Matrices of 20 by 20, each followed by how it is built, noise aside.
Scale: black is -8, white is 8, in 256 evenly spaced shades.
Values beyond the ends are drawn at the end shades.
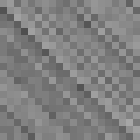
Toeplitz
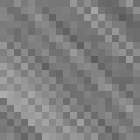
Toeplitz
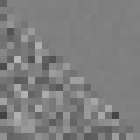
lower triangular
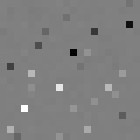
sparse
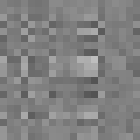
low rank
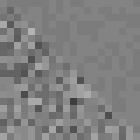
lower triangular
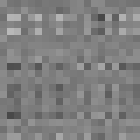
low rank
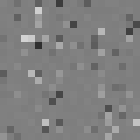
sparse
